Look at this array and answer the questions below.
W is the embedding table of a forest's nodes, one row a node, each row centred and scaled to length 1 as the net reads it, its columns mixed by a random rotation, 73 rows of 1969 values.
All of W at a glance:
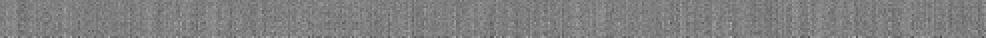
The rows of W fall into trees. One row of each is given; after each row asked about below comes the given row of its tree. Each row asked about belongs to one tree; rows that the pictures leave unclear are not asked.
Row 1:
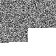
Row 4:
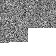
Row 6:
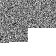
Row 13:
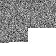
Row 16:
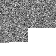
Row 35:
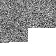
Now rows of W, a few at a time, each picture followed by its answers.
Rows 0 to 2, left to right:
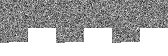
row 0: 16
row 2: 13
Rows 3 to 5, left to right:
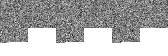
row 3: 16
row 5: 35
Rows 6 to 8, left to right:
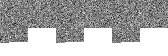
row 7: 4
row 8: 4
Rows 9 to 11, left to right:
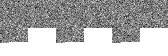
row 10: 16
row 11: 13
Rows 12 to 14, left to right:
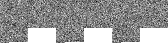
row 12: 6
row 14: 35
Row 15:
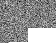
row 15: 4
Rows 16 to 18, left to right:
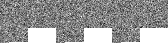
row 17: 13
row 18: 16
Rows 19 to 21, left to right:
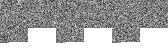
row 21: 13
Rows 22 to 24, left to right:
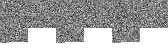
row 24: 1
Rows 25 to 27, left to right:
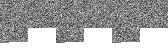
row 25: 1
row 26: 6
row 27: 13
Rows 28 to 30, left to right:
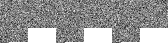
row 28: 6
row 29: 35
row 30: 6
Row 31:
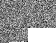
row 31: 16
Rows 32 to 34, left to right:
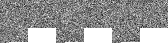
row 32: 16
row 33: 13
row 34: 13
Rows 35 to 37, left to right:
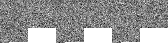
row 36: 13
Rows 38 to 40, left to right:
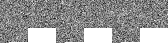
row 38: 16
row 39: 4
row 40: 13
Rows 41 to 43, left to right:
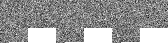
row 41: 16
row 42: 13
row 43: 35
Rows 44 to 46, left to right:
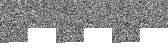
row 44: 6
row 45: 6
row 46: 6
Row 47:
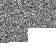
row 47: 6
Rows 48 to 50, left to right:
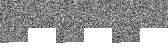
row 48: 1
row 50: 6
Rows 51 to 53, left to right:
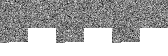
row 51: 16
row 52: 6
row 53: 35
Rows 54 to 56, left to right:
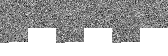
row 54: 16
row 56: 35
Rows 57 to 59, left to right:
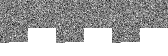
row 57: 6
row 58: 6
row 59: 6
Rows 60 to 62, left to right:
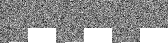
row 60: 16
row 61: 1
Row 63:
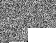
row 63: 16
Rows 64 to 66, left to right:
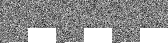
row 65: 13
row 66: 13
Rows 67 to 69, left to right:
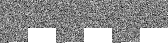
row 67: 16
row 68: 16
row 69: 1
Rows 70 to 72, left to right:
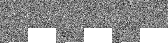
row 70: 13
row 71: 13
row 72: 6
